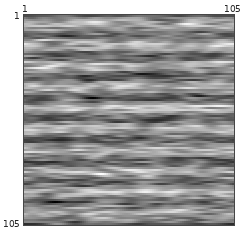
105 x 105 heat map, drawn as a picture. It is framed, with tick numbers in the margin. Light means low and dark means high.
The grain runs across in streaks. There is no overall slope. The values follow a bell shape. Stripes running across repeat 10 times from top to bottom.
